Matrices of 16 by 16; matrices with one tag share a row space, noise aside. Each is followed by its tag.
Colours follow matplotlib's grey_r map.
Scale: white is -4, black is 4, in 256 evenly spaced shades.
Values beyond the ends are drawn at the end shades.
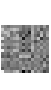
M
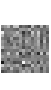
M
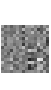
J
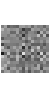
M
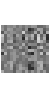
J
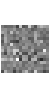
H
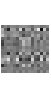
M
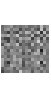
M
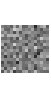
H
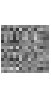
H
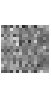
H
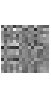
H
